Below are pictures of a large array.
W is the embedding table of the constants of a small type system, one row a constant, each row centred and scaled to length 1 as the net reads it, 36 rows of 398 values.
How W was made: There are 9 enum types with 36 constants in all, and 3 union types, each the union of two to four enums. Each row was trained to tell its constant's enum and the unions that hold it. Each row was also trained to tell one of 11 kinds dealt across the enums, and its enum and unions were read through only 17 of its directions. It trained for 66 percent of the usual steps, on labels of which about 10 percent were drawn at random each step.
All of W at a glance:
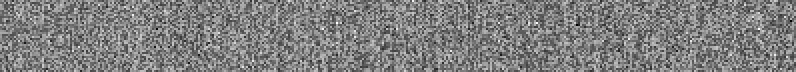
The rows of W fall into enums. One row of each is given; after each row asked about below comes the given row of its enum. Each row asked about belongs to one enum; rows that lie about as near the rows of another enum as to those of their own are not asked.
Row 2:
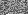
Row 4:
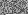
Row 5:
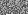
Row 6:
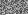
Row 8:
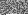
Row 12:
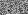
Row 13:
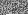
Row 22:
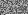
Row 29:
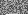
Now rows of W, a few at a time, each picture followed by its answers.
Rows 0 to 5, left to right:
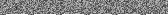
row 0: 13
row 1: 6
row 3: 4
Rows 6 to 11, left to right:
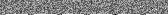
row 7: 29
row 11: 8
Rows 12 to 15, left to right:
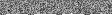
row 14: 6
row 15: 12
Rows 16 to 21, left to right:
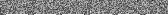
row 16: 12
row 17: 8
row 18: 2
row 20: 4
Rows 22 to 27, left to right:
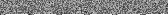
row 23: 12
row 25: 8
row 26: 4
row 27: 13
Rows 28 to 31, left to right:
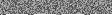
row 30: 4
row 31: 5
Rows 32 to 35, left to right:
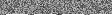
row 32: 2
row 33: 13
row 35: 29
